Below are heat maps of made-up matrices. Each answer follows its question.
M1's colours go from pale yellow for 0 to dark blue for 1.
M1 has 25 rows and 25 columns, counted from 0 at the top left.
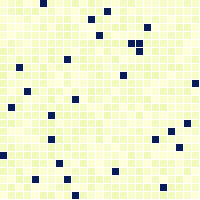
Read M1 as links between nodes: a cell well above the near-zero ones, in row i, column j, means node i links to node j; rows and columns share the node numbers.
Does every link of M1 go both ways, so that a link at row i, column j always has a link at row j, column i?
no
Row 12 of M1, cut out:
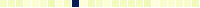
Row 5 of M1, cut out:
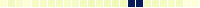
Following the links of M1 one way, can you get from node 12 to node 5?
no
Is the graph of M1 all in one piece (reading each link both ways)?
no
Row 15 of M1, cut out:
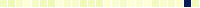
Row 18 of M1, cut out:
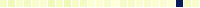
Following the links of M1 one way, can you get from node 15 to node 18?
yes
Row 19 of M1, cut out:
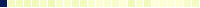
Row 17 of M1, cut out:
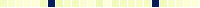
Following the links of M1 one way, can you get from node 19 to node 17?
yes
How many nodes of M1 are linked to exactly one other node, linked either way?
3
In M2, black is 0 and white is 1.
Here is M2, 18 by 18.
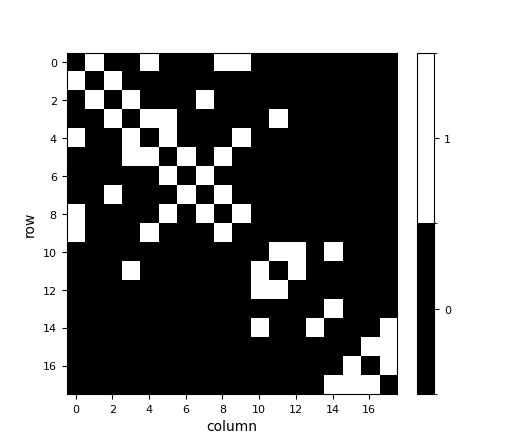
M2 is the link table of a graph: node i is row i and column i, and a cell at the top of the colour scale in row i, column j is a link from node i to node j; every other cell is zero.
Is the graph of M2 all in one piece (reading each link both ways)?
yes
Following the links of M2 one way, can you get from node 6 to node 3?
yes
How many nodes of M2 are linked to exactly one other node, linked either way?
1
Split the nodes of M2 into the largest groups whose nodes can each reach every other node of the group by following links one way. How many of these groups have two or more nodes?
1
